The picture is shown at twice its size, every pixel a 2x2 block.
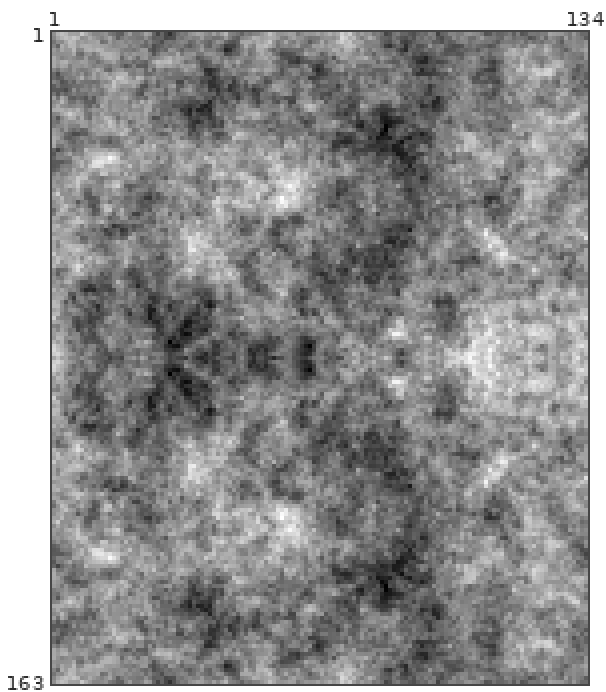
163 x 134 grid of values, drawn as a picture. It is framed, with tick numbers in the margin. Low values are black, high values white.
Ninth with the highest average: middle right. Odd rows or columns: none. Grain: blotchy. Stripes: none. Average level on the scale: 50%. Mirror symmetry: top to bottom.
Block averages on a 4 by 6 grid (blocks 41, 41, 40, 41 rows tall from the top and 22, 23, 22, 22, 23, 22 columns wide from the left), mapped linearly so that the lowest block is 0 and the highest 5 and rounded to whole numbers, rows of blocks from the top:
4 2 3 0 1 4 | 2 1 2 0 3 5 | 2 1 2 0 3 5 | 4 2 3 0 1 4
